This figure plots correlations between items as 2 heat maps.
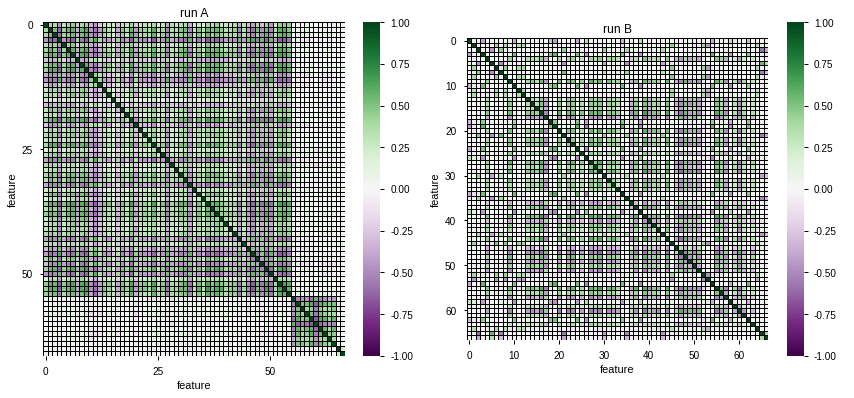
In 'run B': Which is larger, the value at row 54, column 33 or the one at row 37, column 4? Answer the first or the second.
the second
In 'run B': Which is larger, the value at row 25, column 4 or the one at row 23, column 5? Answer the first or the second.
the first
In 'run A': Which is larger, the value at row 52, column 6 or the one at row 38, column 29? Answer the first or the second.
the first
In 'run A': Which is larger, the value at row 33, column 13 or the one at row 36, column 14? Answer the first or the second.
the second
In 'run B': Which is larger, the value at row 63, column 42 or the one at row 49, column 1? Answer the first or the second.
the first
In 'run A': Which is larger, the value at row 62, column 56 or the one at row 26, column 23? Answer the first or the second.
the first
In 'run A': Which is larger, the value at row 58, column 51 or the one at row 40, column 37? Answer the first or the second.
the second
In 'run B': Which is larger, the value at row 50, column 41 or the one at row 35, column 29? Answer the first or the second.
the first
